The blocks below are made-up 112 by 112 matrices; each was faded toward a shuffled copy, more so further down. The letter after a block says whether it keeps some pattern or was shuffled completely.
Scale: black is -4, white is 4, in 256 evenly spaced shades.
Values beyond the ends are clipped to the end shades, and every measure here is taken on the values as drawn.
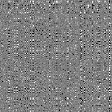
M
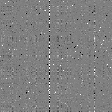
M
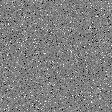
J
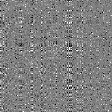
M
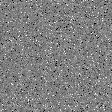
J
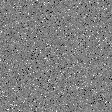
J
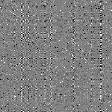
M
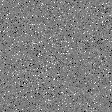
J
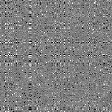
M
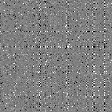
M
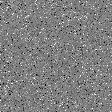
J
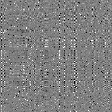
M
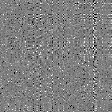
M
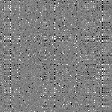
M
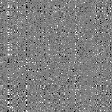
M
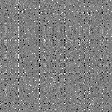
M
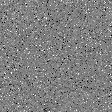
J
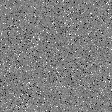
J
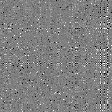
M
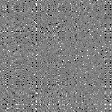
M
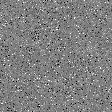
J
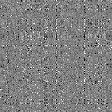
M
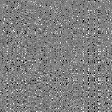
M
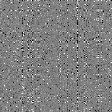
M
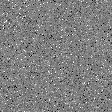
J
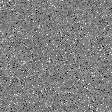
J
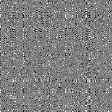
M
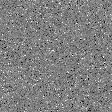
J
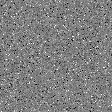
J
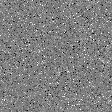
J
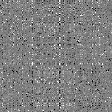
M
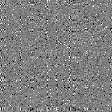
M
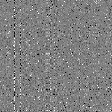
M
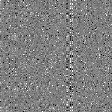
M
